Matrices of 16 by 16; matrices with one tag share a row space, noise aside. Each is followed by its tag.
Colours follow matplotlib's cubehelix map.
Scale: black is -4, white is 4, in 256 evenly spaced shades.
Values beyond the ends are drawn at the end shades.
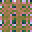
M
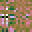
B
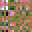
B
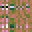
B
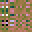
B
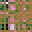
B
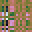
B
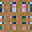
M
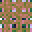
M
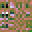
B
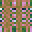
M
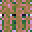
M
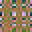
M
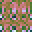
M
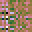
B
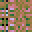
B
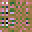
B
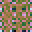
M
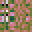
B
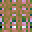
M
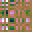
B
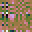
B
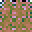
M
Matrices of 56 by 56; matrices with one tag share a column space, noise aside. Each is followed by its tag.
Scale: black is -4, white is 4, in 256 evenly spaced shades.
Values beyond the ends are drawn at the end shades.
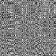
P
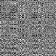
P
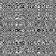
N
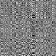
P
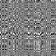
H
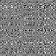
N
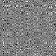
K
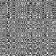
P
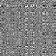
K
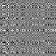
N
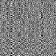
P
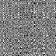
P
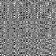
P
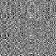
P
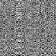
P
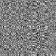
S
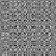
S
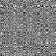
K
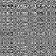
K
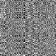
P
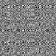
N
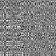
S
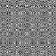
K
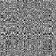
H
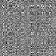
K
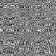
N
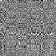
H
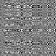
N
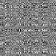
N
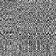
H
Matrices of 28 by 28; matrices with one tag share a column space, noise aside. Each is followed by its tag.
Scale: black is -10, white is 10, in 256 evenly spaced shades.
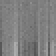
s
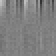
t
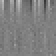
t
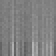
s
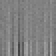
s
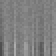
s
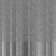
s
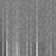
s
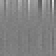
t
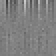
t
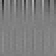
t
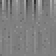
t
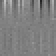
t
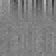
t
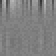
t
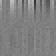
t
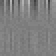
t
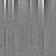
t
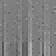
s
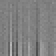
s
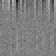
t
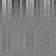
t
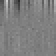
t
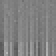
s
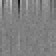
t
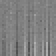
s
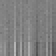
s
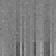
s
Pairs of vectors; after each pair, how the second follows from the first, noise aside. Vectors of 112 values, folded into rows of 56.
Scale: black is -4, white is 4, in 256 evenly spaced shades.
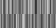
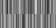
negated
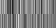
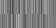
shrunk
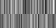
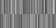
shrunk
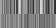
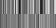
negated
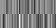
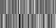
negated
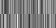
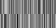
negated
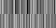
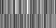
negated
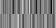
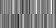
negated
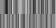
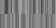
shrunk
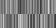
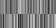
negated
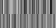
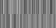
shrunk
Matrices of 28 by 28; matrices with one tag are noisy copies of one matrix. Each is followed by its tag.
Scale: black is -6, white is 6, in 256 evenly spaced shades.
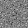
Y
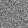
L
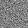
L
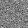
L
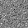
Y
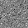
Y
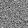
L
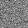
L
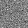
L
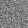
L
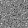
Y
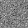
Y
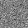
Y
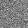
L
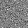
L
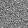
L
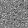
Y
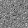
Y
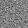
L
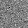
L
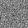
Y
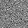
L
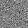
L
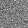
L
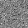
Y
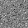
Y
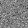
Y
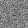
Y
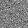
L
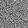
L
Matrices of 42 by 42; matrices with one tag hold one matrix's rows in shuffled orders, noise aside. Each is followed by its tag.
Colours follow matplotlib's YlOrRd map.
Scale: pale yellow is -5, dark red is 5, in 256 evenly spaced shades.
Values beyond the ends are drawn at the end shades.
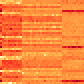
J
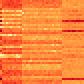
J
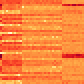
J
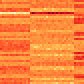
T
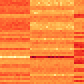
T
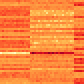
T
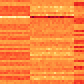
T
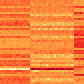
T
